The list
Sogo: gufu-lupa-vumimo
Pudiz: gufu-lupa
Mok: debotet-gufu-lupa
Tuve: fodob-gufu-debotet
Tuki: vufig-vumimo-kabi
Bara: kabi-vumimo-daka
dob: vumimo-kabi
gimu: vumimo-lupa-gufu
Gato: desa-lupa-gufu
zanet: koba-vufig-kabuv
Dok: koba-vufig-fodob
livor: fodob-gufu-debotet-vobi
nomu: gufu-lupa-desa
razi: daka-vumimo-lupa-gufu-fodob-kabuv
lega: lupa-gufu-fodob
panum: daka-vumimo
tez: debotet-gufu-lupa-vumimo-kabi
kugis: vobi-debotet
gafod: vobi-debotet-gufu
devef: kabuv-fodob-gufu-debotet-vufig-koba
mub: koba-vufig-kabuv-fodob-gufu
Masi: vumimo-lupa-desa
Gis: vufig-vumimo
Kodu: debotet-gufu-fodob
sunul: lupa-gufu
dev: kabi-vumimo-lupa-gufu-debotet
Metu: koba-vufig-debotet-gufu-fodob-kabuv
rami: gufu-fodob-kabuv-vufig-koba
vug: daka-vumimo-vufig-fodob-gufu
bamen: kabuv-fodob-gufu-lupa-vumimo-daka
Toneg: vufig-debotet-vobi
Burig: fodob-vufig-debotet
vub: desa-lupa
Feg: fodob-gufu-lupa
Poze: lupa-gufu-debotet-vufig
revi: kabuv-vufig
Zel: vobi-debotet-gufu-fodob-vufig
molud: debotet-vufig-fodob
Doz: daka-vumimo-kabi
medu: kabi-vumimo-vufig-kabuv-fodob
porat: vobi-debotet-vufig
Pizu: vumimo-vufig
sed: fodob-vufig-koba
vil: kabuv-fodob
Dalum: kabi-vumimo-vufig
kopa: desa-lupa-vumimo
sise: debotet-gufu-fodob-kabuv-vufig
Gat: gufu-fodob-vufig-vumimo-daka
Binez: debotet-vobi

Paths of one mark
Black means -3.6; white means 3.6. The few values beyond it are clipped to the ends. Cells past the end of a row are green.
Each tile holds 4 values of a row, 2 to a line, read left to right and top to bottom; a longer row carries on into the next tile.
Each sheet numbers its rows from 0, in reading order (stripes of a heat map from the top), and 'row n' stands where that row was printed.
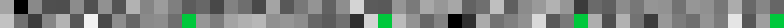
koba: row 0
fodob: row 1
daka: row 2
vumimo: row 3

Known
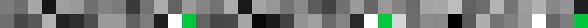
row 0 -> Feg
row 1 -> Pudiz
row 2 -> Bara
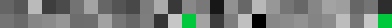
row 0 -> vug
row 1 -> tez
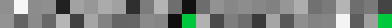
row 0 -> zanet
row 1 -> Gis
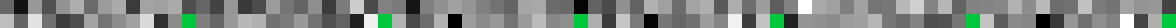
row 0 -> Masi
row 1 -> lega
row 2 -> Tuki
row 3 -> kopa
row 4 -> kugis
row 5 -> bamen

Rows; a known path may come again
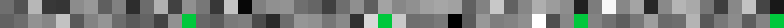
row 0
mub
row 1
Gato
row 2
Gat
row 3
sise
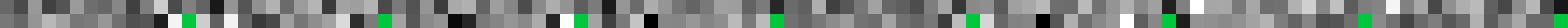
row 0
lega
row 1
Masi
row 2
vub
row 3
tez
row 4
vug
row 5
Bara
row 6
kugis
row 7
revi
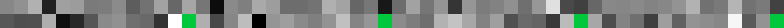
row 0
Mok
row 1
dob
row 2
molud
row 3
Gis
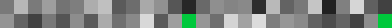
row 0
Pizu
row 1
vil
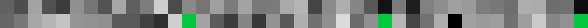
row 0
Kodu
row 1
Dalum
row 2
Tuki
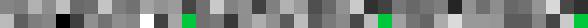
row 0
bamen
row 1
Zel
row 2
Dok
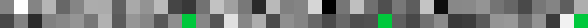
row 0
porat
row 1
razi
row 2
gimu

